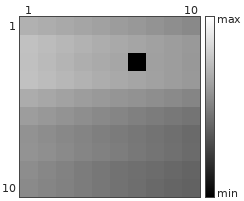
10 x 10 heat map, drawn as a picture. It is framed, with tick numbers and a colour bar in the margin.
Slope: up to the top left. Roughest part: top middle. Mirror symmetry: none. Lone odd cells: 1, lower than its neighbours. Ninth with the highest average: top left.
